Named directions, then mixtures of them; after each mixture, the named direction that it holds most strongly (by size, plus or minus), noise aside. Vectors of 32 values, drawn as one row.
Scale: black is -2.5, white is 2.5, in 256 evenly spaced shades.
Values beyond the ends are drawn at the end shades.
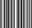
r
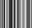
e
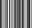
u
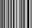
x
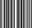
r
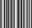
r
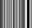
x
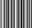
r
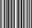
r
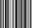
e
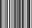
u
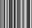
e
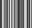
u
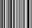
x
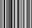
e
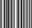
r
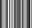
u
